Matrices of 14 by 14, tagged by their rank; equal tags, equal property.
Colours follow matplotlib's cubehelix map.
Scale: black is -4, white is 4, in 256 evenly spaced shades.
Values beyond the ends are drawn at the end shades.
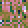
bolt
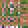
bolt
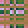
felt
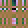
felt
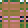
felt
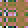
felt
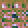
bolt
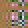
felt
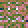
bolt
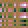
felt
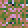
bolt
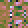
bolt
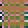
felt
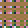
felt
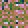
bolt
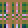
felt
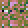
bolt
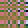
felt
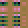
felt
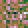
bolt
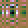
felt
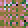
bolt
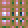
felt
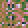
bolt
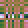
felt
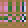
felt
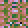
bolt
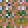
bolt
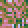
bolt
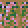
bolt
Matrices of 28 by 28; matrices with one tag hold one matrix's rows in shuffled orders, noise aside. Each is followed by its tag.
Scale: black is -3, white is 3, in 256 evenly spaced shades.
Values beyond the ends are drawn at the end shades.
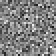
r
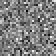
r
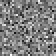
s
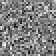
s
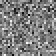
s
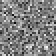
s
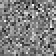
r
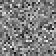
s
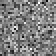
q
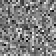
r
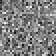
s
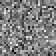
s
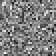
s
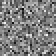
s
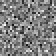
s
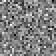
s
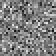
s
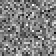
r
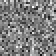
r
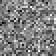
q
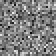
q
